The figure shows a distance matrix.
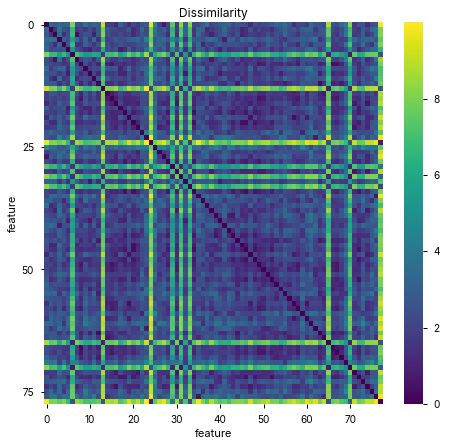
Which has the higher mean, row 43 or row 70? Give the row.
70
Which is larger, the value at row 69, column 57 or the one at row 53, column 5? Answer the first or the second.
the first
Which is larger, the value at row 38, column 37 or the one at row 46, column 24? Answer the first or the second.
the second
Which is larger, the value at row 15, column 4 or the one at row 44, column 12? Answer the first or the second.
the first
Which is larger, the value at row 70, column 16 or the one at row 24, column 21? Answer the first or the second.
the second
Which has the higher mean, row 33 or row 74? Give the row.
33
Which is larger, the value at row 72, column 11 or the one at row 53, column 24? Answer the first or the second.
the second
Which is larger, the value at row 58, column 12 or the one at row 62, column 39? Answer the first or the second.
the second
